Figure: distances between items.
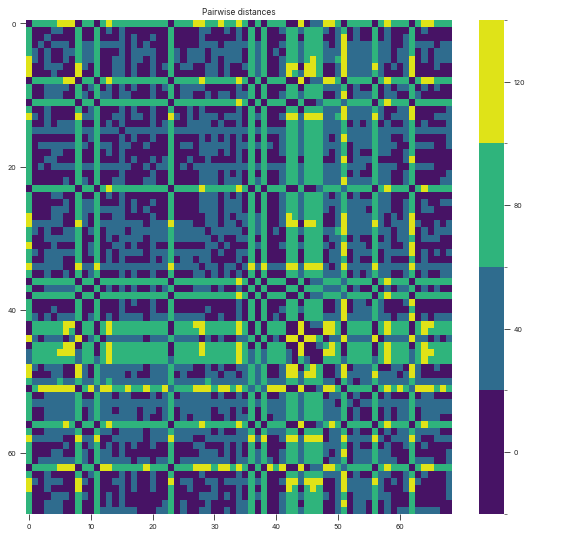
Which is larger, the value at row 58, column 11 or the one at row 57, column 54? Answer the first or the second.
the first
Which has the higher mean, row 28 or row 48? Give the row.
28
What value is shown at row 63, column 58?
40
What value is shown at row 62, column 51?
40
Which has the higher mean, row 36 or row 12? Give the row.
36
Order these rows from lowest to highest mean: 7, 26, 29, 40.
40, 7, 26, 29
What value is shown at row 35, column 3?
40
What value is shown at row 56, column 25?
80
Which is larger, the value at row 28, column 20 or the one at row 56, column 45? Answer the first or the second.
the first
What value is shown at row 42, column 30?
80
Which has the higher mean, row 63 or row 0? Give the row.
0
